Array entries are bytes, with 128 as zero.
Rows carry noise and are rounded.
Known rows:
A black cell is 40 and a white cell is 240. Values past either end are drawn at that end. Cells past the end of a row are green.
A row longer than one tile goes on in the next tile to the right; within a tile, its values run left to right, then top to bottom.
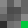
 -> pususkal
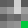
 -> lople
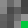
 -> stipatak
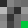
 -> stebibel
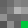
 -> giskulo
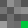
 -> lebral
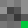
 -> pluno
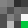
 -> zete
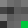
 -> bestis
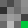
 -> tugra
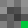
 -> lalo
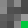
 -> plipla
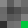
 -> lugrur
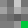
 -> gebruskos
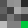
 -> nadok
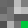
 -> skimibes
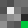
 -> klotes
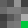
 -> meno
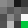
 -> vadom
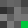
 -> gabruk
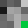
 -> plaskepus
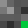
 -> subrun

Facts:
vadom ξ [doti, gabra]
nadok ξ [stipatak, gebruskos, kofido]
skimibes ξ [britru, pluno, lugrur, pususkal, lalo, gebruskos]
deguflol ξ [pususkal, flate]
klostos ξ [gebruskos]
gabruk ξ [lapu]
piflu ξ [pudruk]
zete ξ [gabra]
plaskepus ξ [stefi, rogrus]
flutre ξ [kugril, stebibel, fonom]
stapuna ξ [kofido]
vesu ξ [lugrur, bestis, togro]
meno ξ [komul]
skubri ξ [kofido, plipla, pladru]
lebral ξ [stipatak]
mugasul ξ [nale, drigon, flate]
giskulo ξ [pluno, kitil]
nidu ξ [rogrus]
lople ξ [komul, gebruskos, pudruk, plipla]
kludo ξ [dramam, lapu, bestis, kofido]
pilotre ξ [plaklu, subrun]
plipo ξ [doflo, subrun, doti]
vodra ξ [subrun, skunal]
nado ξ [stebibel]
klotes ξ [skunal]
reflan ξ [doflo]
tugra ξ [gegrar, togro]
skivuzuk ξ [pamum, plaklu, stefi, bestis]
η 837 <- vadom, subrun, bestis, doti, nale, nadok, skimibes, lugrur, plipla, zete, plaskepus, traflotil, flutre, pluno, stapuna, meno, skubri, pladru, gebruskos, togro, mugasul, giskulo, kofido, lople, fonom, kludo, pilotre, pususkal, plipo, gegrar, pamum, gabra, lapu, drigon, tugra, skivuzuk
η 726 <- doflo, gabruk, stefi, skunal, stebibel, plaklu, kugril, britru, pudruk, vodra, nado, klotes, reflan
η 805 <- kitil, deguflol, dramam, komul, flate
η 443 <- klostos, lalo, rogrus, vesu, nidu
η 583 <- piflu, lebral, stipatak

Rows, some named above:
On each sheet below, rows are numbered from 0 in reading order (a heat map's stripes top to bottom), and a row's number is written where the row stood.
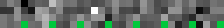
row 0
stapuna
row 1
plaskepus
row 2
pladru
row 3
vodra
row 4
pladru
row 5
doflo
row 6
skunal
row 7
vesu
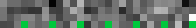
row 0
dramam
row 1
stapuna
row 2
nidu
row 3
gabruk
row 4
lapu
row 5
deguflol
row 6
vadom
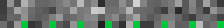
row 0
nidu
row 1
plaklu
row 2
stefi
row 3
plipo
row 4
rogrus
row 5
plaklu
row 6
lapu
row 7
skubri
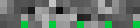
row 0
doflo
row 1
plaskepus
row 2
kludo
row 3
klostos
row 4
doflo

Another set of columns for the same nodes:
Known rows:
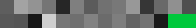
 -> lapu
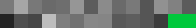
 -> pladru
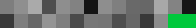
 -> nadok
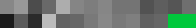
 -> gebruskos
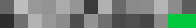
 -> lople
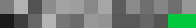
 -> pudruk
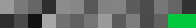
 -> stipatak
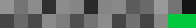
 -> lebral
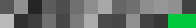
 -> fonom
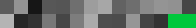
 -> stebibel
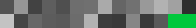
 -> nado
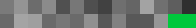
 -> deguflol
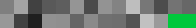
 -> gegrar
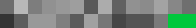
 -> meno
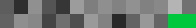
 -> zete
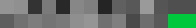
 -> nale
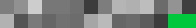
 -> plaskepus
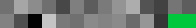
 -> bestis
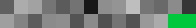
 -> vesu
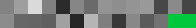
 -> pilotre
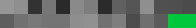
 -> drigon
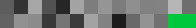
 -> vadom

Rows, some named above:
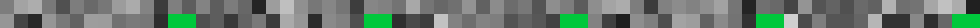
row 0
pamum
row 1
doflo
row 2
pladru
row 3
plaklu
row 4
flutre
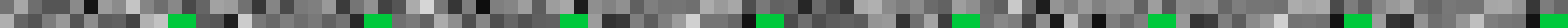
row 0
tugra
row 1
dramam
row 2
kludo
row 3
rogrus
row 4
gabra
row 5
plipo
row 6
rogrus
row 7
stefi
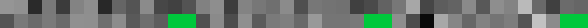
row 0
flate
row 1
pususkal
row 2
togro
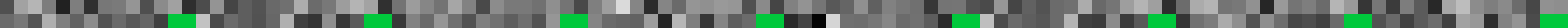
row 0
gabruk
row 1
nado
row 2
klostos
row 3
pilotre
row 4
kofido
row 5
nado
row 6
skubri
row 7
doti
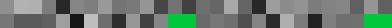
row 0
klotes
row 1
reflan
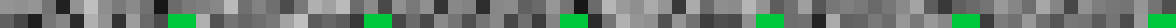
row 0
subrun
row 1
nidu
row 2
lebral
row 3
lople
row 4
lugrur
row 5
klostos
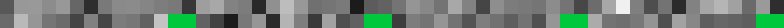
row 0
skimibes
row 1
skunal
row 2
klostos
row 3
skivuzuk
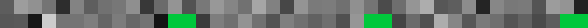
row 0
lapu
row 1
klostos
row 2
stapuna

